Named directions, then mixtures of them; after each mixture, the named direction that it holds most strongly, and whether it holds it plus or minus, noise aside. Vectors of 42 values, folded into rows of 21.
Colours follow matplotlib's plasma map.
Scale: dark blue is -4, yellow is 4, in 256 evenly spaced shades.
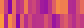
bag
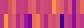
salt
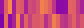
bag, minus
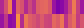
bag, minus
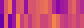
bag, minus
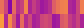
bag, plus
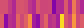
salt, minus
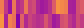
bag, plus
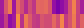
bag, minus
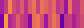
salt, plus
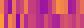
bag, plus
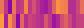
bag, plus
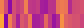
bag, plus
